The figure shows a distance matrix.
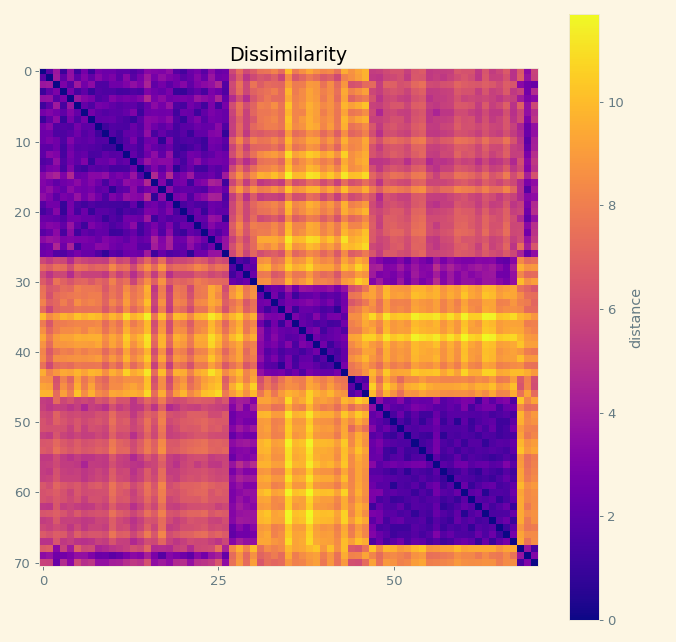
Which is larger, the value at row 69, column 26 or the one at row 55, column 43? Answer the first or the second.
the second
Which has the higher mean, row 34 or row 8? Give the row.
34
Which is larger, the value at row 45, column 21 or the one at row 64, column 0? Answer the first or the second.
the first
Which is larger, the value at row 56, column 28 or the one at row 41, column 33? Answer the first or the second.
the first
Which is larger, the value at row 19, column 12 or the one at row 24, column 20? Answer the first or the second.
the second
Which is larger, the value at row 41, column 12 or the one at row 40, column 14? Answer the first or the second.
the first
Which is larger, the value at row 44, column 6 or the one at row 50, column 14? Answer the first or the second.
the first
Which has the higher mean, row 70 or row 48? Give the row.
70
